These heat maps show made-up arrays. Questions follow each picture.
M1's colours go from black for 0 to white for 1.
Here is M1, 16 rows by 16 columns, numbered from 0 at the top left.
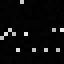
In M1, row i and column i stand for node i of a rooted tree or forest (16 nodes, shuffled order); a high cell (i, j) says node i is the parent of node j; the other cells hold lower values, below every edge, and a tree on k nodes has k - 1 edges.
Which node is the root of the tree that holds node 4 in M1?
12
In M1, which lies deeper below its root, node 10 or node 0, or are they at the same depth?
node 0
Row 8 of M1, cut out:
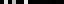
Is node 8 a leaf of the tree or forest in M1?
no
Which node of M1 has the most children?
12
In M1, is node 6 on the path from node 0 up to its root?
no
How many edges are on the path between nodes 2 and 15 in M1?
2
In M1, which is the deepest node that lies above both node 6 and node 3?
8
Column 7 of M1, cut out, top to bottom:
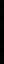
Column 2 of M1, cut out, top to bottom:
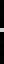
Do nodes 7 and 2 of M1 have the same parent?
no
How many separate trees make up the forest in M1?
4
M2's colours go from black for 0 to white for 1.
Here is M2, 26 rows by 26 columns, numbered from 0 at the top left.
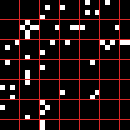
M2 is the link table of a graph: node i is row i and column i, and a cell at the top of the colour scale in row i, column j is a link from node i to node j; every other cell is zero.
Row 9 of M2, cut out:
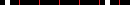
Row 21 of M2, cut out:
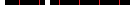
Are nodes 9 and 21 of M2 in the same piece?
yes
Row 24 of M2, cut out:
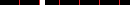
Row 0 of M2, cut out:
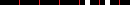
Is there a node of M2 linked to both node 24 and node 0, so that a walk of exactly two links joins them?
no
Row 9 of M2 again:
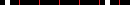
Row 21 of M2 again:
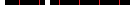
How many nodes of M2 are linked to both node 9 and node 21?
0
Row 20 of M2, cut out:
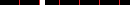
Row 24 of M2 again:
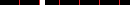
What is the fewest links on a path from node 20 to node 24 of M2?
2
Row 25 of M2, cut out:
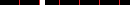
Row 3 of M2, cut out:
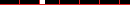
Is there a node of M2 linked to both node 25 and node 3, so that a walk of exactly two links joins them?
yes
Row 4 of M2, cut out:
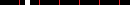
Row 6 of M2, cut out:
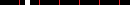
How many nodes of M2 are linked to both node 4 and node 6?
1
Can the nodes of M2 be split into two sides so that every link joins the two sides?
no
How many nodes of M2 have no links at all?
0
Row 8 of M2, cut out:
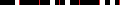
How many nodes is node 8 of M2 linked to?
7
